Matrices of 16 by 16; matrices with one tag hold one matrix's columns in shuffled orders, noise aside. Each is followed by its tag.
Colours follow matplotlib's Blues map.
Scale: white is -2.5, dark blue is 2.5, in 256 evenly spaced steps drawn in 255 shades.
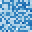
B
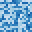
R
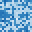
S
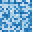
R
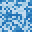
S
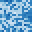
S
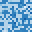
R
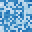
S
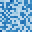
B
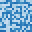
R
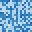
S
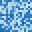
S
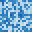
S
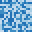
R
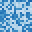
S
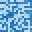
R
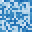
S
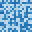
R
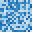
B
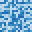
R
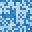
S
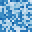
S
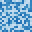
B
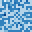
B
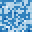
S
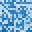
R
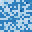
B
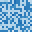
B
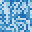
S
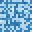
R
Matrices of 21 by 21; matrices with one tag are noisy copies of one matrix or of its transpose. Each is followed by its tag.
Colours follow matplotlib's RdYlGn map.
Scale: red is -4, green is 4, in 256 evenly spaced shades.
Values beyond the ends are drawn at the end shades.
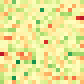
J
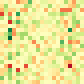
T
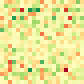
T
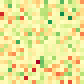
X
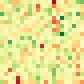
J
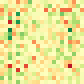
T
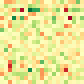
T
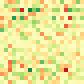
T
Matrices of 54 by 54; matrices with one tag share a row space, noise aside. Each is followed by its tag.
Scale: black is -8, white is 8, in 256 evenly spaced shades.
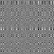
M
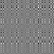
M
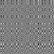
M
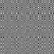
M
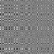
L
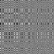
L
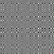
M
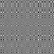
M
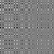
L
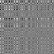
L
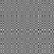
M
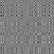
M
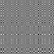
M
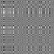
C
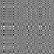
C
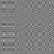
C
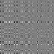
L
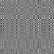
M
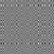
M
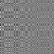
L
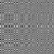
L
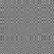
M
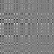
L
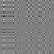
C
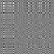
C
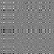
C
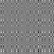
M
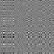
C
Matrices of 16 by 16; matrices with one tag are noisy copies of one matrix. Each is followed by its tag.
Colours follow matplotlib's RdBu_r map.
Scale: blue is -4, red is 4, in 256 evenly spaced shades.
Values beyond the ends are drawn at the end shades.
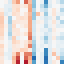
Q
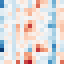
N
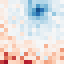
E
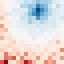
E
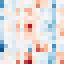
N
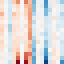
Q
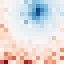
E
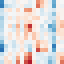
N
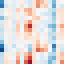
N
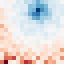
E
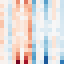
Q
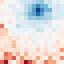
E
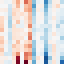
Q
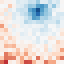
E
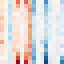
Q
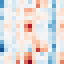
N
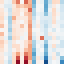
Q
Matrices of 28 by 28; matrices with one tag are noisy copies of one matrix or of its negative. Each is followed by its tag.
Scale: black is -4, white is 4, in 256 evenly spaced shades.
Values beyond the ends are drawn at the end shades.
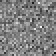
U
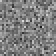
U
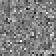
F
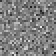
U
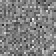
U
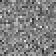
U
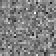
F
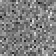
U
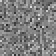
U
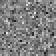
F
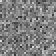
U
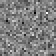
F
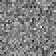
U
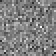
U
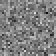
F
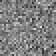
U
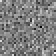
U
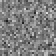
F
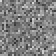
U
